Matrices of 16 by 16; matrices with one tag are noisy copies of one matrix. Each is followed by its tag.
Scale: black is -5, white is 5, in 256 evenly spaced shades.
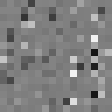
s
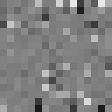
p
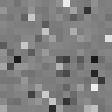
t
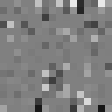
p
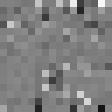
p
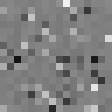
t
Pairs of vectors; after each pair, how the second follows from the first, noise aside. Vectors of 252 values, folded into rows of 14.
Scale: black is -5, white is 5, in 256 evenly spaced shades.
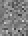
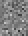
copied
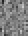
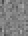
shrunk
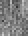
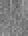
shrunk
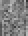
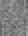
shrunk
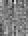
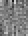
copied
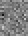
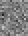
copied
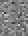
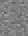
shrunk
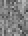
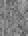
shrunk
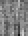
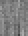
shrunk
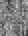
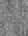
shrunk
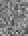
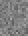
shrunk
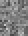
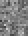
copied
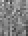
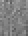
shrunk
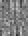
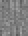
shrunk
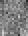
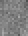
shrunk
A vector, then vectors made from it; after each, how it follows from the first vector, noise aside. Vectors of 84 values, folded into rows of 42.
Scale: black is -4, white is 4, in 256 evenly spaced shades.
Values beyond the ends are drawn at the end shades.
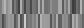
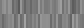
shrunk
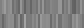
shrunk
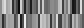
scaled up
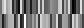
scaled up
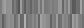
shrunk
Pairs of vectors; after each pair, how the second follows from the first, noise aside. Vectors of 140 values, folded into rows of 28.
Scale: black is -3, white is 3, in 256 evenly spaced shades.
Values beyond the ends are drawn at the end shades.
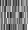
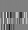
partly zeroed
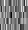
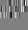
partly zeroed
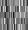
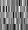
sign-scrambled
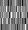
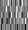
sign-scrambled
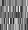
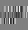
partly zeroed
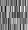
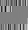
partly zeroed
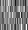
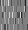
partly zeroed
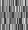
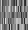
sign-scrambled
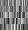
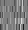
partly zeroed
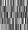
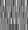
partly zeroed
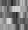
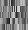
sign-scrambled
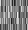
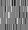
partly zeroed
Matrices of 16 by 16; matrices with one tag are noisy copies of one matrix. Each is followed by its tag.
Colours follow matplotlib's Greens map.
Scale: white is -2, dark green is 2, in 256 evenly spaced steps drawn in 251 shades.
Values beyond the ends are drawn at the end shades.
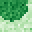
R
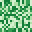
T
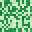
T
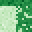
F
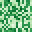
T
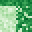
F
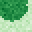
R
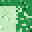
F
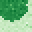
R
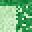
F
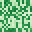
T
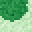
R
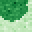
R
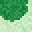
R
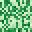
T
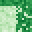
F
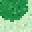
R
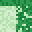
F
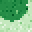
R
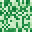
T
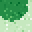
R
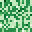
T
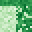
F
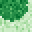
R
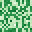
T
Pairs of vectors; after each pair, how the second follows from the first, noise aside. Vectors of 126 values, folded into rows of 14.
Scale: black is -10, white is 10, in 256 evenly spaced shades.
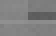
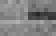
scaled up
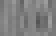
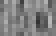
scaled up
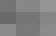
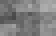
scaled up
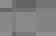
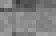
scaled up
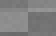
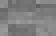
wrapped around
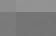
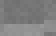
wrapped around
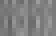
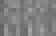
wrapped around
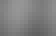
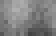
scaled up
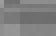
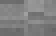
wrapped around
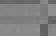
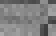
scaled up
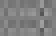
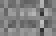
scaled up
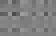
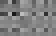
scaled up
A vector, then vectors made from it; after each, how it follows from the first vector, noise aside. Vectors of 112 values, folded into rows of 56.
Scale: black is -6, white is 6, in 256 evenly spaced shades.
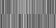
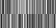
scaled up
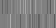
partly zeroed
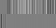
partly zeroed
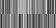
scaled up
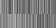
wrapped around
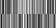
scaled up
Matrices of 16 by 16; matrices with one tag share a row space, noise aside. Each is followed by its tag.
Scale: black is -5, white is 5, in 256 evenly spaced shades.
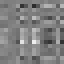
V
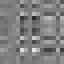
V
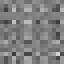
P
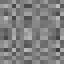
P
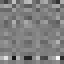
P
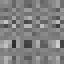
P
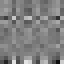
P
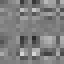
V
